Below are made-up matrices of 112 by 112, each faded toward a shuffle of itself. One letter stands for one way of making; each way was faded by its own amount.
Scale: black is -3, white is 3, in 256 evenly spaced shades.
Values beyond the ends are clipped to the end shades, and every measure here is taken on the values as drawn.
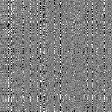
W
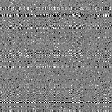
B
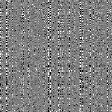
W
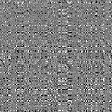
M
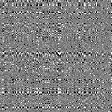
M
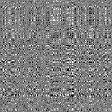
M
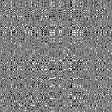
M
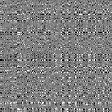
M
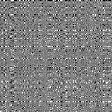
M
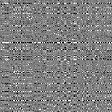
B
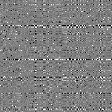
B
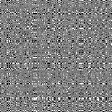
M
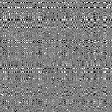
B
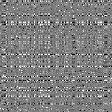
B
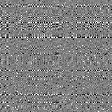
B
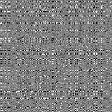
B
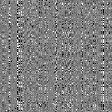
W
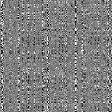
W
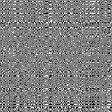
B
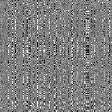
W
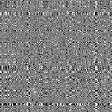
M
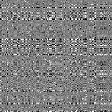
B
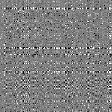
M
